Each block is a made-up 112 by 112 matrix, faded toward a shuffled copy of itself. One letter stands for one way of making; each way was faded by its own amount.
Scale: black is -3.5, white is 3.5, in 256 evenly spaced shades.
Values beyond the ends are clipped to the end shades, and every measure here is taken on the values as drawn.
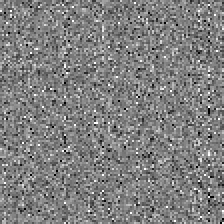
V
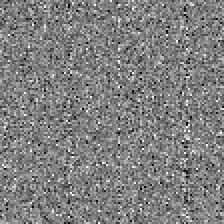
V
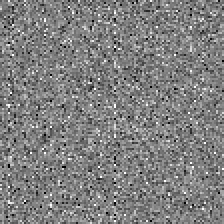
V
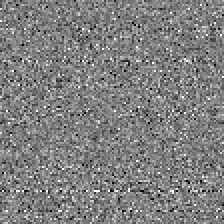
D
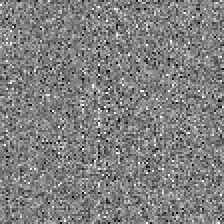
V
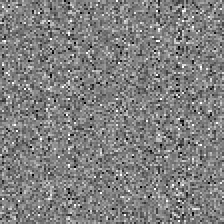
V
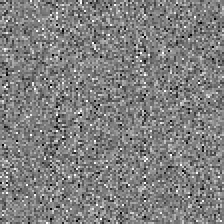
V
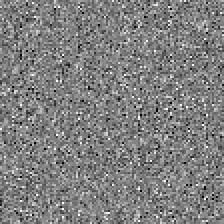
V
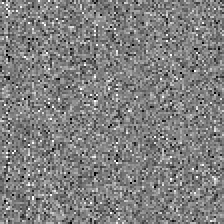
V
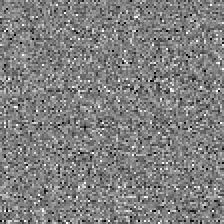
D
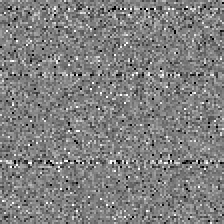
D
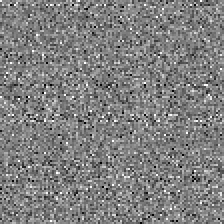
D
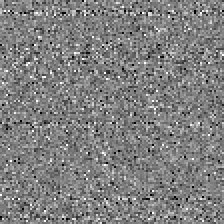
D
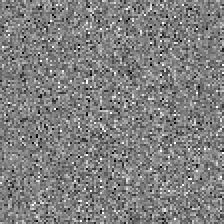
V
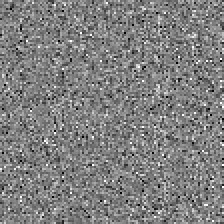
V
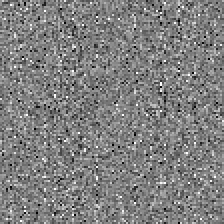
V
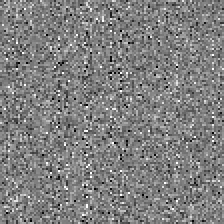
V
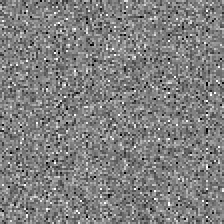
V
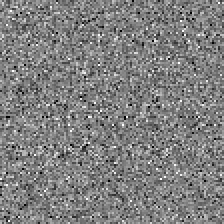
D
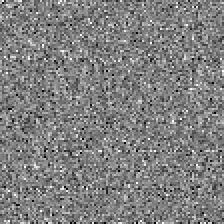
D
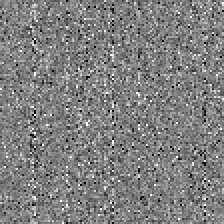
V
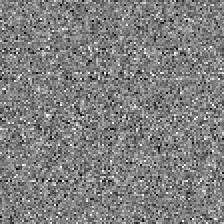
D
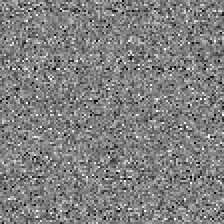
D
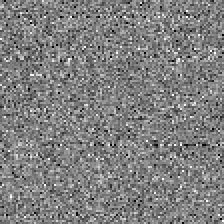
D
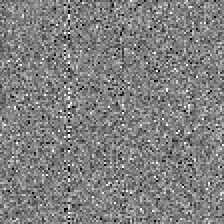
V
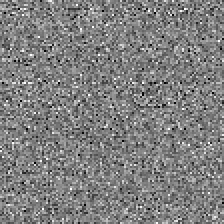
D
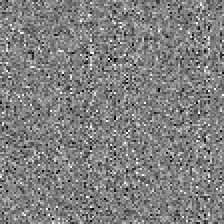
V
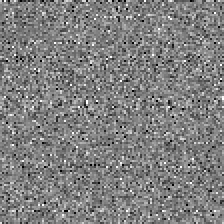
D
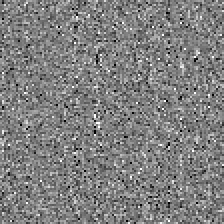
V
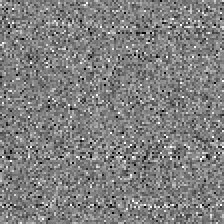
D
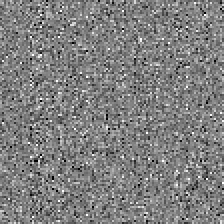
V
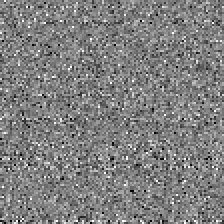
D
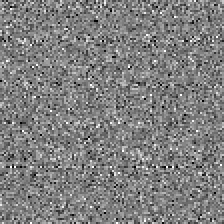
D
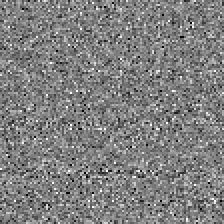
D
